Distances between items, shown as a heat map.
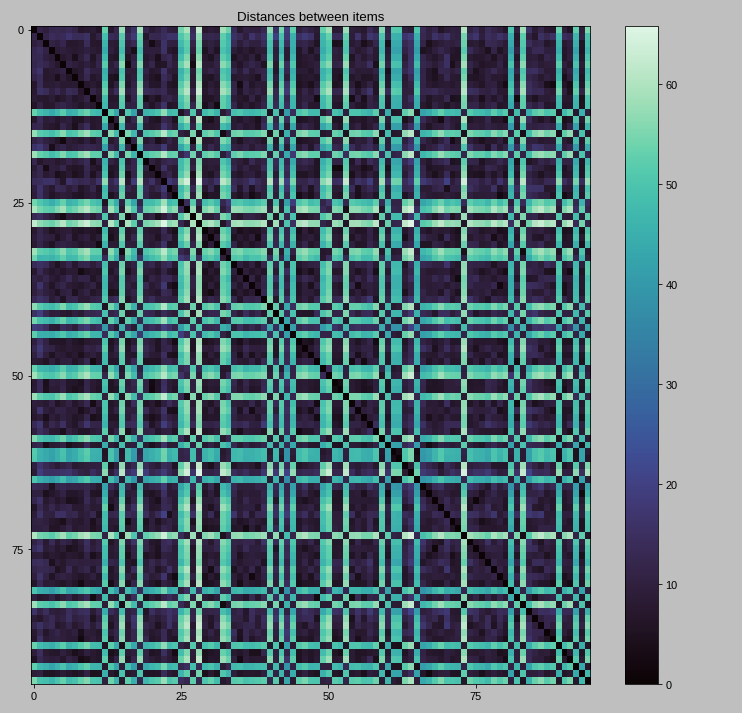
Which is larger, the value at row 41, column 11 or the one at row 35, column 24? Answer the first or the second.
the first
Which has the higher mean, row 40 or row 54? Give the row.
40
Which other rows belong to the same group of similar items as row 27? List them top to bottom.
0, 1, 2, 3, 4, 5, 6, 7, 8, 9, 10, 11, 13, 14, 16, 17, 19, 20, 21, 22, 23, 24, 29, 30, 31, 34, 35, 36, 37, 38, 39, 41, 43, 45, 46, 47, 48, 51, 52, 54, 55, 56, 57, 58, 60, 63, 64, 66, 67, 68, 69, 70, 71, 72, 74, 75, 76, 77, 78, 79, 80, 82, 84, 85, 86, 87, 88, 90, 91, 93
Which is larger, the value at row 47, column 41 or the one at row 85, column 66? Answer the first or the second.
the second
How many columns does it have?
95
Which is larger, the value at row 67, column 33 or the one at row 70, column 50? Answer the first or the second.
the second
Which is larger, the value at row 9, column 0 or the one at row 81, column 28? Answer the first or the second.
the second
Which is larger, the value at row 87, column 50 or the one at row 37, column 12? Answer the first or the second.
the first
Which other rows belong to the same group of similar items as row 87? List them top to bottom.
0, 1, 2, 3, 4, 5, 6, 7, 8, 9, 10, 11, 13, 14, 16, 17, 19, 20, 21, 22, 23, 24, 27, 29, 30, 31, 34, 35, 36, 37, 38, 39, 41, 43, 45, 46, 47, 48, 51, 52, 54, 55, 56, 57, 58, 60, 63, 64, 66, 67, 68, 69, 70, 71, 72, 74, 75, 76, 77, 78, 79, 80, 82, 84, 85, 86, 88, 90, 91, 93
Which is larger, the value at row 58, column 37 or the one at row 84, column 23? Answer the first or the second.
the second
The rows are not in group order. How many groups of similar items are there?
2
